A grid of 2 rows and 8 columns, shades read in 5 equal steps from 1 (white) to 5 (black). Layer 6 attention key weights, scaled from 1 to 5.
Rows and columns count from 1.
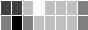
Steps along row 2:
up down down same same same up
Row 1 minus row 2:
1 -1 -1 -1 0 0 0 0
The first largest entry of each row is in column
1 2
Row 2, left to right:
3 5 3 2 2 2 2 3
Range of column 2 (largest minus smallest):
1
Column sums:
7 9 5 3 4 4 4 6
